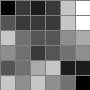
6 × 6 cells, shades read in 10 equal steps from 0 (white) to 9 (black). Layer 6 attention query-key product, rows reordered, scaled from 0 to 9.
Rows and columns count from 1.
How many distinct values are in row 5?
5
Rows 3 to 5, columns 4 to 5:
6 4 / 6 5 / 2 8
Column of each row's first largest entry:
1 2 3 3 5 6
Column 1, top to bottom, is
9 6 2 4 6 2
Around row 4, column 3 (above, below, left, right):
6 3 5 6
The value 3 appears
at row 3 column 6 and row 5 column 3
